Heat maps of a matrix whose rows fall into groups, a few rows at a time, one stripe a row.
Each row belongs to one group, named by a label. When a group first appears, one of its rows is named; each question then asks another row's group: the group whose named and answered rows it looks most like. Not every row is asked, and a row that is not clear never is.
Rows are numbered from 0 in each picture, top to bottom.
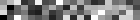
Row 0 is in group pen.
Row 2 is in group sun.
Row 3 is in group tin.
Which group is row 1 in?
sun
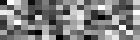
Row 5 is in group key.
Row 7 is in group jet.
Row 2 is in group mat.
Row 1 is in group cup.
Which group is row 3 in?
pen
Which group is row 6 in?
sun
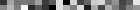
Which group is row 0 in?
cup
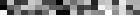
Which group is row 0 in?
key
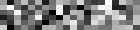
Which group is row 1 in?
cup
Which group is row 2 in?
pen
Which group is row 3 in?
tin
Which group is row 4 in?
tin
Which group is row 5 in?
sun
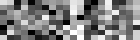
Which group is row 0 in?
mat
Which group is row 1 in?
mat
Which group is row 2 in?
pen
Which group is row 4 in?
jet
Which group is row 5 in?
key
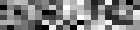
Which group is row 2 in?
key
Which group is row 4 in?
cup
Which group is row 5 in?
tin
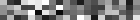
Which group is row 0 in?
jet
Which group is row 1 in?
pen
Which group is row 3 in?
key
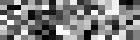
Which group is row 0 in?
cup
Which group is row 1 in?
jet
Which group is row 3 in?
sun
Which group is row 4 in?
key
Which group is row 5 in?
mat
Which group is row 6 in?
mat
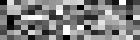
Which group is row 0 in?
key
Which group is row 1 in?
cup
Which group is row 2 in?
pen
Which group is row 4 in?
sun
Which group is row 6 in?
key
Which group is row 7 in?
sun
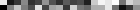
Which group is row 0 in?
sun
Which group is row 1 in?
cup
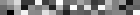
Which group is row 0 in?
pen
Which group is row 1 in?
cup
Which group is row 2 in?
jet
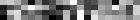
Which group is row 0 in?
mat
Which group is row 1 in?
jet
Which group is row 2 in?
tin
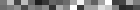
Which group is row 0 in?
mat
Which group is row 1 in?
cup
